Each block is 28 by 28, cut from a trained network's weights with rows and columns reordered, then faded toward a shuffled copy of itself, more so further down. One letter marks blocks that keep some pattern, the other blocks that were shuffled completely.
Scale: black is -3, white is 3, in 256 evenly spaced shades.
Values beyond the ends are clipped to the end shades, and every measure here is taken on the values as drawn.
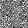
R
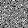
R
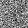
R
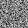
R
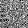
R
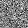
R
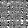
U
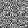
U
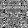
U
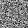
R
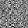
U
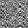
U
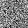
R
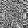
U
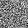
R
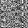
U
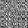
U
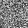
R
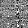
U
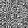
U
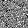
R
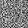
U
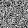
R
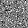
R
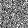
R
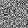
U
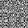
U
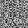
U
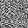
U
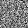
R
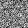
R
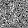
R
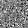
R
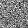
R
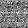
U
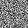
R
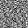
U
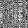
U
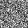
R
